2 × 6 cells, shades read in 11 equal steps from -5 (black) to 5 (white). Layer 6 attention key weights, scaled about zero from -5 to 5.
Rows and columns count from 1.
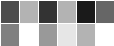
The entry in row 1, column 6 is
-1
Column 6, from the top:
-1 5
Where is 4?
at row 2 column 4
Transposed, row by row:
-2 0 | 2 5 | -3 1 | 2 4 | -4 2 | -1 5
